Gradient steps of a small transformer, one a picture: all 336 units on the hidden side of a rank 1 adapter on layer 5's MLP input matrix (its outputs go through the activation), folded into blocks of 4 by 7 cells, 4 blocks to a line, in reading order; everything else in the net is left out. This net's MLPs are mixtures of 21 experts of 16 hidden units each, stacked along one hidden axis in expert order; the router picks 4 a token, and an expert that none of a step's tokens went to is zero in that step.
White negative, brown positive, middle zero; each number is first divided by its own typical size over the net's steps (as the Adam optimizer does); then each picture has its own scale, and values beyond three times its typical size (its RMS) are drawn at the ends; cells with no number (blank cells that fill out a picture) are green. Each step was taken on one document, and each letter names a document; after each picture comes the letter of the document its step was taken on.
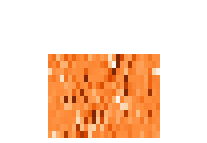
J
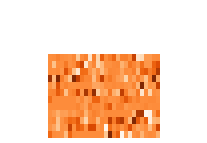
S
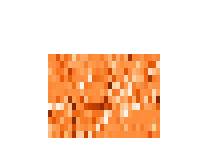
J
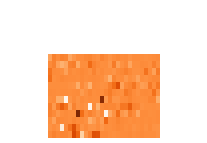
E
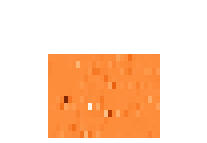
E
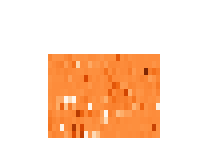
E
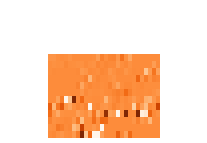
E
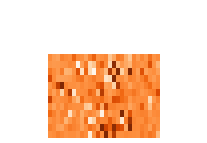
J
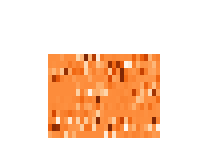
S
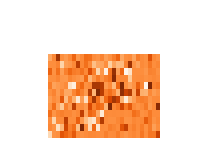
J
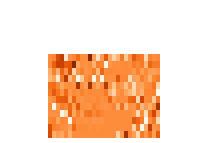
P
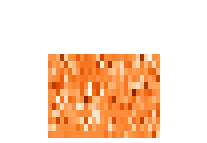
S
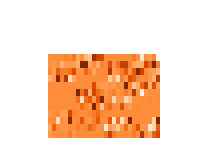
S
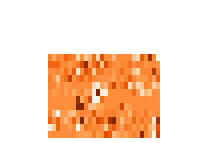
S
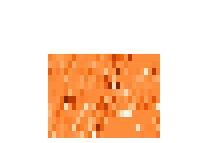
E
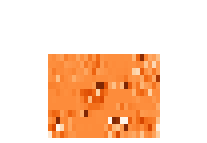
S
